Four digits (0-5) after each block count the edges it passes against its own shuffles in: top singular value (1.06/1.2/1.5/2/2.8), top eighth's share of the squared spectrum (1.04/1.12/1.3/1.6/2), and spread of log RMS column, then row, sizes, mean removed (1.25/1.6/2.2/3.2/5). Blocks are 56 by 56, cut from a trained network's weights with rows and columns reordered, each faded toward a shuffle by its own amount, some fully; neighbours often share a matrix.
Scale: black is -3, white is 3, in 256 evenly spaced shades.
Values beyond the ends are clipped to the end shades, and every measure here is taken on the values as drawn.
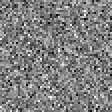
0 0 0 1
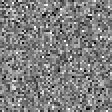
2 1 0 0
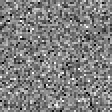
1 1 0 0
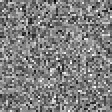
2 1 0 0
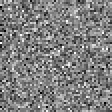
0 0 0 0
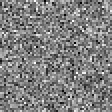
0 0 0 0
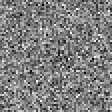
0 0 0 0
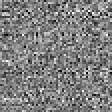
4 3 0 2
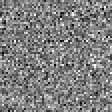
3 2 0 1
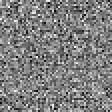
3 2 1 1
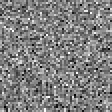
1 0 0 0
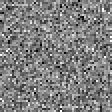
0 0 0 0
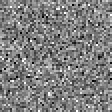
0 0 0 0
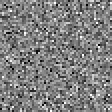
0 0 0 0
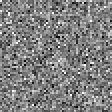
0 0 0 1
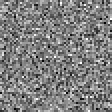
1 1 0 0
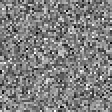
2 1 0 0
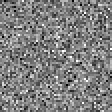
0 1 0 0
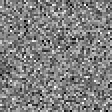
0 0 0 0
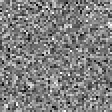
2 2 0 0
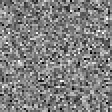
2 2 0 0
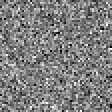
2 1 0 0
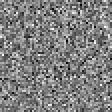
3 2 0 1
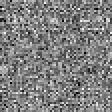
3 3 0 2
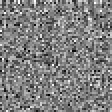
3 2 0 1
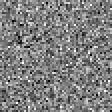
1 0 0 0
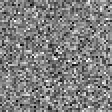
2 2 0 0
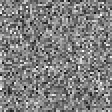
2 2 0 1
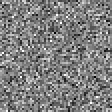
2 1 0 0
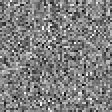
3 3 0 1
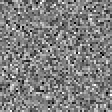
0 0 0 0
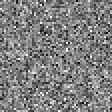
1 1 0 0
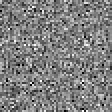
3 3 1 1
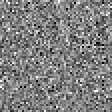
2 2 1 0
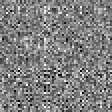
3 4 2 2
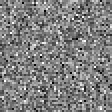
1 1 0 0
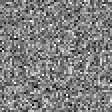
2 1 0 0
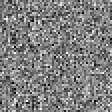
2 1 0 0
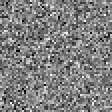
1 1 0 1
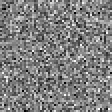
2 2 0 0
